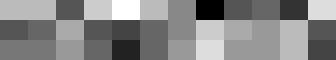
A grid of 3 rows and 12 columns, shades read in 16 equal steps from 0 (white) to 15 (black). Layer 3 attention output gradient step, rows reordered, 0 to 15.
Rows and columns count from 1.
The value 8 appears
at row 3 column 1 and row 3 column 2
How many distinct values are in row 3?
7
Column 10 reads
9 6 6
